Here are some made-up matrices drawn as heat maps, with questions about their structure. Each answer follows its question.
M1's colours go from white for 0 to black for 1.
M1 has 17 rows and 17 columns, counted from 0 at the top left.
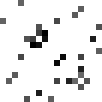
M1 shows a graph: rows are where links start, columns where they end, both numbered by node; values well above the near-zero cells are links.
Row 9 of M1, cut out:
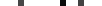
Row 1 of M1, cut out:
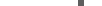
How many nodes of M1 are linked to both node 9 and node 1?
1
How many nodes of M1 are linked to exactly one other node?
8
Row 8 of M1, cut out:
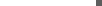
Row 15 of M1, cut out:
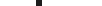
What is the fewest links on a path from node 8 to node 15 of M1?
4
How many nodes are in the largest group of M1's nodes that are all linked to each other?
3
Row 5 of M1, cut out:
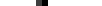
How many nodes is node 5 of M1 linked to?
2
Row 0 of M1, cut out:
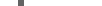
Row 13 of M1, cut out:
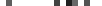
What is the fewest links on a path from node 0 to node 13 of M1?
3
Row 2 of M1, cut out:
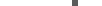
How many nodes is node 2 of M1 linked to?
1
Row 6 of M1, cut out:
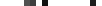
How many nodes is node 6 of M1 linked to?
4
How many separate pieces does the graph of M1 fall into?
2
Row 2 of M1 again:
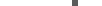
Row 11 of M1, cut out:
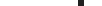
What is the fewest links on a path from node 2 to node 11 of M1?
3
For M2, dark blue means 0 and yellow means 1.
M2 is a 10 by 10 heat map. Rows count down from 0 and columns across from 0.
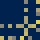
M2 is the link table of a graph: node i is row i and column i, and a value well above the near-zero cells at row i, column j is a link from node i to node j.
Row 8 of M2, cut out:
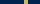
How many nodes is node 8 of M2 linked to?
1
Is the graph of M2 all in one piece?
no
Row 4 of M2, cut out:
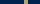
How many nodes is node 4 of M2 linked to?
1
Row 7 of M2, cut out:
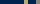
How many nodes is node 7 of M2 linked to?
2
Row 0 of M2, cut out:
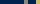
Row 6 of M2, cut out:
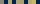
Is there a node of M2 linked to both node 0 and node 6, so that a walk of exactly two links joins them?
no
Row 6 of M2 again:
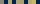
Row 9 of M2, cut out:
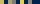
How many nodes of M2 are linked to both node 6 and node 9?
4
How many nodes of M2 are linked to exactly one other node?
3
